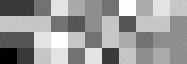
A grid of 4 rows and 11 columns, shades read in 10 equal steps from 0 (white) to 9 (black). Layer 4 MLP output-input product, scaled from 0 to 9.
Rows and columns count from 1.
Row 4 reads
9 7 2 1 5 1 7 2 4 3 4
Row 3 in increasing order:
0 1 2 2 3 4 4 5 5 6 6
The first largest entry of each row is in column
1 5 1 1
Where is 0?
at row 1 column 8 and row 3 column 4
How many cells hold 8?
0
